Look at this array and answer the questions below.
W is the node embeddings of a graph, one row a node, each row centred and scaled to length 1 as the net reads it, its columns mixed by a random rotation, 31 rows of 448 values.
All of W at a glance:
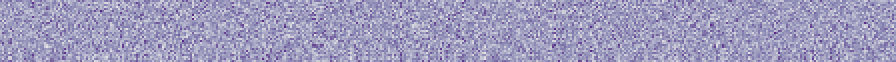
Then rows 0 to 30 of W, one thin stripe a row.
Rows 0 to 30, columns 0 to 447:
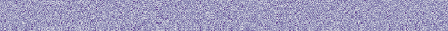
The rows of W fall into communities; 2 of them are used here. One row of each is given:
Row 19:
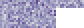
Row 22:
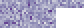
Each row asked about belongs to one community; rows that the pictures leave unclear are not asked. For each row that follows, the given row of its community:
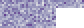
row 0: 22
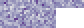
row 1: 19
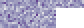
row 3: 19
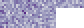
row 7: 22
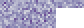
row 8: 19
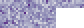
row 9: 22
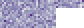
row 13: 22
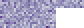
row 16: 22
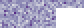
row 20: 19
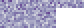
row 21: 19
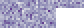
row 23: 22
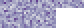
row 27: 19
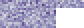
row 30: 19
